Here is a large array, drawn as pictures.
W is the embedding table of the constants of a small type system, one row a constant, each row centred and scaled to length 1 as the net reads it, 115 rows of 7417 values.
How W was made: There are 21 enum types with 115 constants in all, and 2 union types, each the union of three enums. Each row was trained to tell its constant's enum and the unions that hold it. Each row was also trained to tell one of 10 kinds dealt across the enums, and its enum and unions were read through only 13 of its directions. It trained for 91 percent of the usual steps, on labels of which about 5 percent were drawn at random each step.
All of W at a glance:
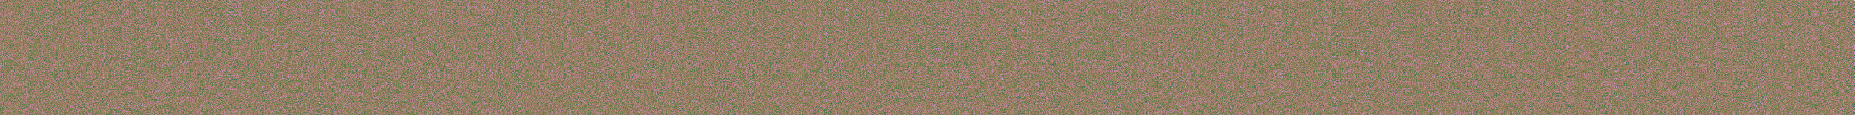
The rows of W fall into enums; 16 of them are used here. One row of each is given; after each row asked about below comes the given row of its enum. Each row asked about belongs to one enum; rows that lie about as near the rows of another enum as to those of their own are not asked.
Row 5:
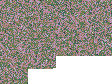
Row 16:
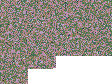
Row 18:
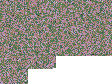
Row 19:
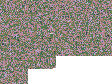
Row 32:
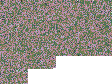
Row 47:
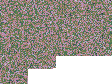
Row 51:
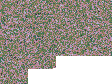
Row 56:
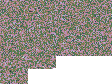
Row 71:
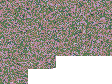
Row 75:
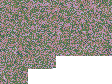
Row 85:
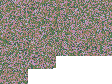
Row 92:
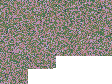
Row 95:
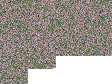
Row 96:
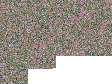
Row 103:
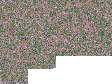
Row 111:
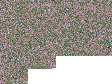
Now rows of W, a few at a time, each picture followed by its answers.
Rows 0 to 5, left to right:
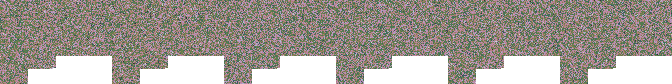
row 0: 47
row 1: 71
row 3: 5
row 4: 16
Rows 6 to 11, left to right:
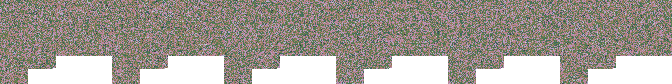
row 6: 19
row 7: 111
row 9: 103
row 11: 32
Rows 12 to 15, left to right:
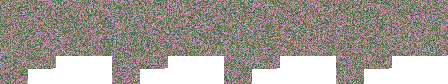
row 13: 111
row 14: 5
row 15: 5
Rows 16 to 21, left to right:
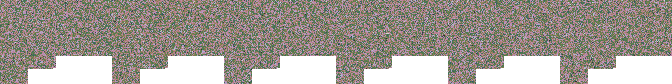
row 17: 85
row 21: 32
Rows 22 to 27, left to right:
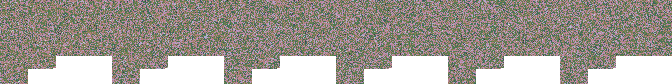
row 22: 85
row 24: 71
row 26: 5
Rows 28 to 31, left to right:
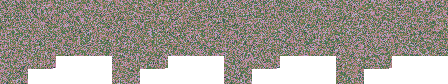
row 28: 111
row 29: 32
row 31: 85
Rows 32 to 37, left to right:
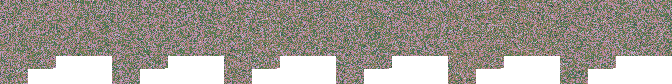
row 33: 18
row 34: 32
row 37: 16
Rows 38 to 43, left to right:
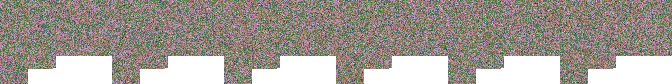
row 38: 5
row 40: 96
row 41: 75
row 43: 47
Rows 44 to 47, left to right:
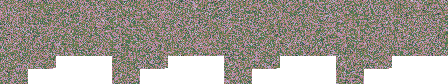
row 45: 47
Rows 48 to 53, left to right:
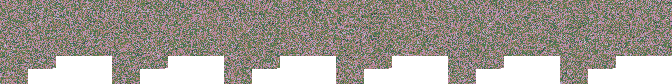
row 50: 18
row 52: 111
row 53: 75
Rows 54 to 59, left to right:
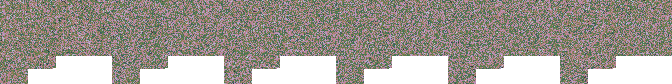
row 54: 18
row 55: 5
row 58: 111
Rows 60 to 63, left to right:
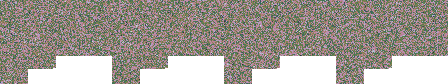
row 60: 85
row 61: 96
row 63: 56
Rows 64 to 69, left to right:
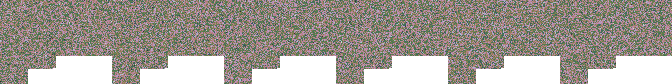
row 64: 19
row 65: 19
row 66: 32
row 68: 96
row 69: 92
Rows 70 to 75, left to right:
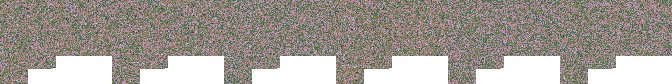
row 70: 71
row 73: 18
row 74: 75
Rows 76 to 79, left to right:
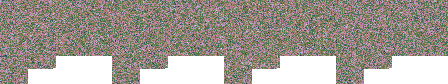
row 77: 75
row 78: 56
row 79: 16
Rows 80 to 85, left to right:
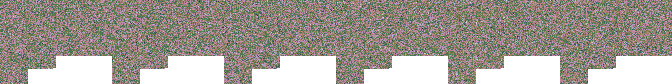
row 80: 92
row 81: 51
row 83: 85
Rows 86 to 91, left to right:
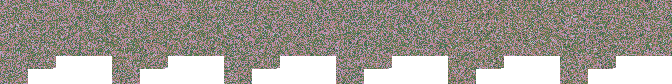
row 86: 32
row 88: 19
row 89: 111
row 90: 92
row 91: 51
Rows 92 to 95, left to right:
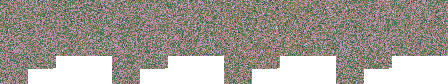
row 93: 75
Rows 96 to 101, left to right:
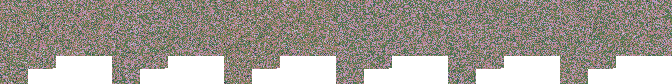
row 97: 51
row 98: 19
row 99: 18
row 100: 96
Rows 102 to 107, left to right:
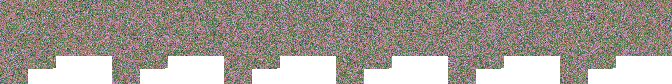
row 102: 18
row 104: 92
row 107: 56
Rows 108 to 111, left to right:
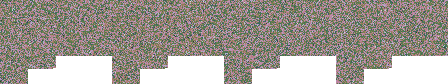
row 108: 85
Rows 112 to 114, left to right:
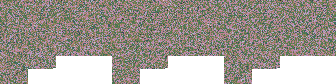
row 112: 92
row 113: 71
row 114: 51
